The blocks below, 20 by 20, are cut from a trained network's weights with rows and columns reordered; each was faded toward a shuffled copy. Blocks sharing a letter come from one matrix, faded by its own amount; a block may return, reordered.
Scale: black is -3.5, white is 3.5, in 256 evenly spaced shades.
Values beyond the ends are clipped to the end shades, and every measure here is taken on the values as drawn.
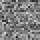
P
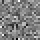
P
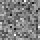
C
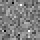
C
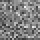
P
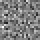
P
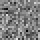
C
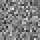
P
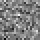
C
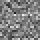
P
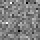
C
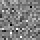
P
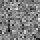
C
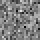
C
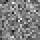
P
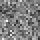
P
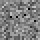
C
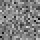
C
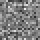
P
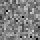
C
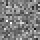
C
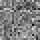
P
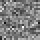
C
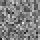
C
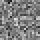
P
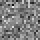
P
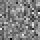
P
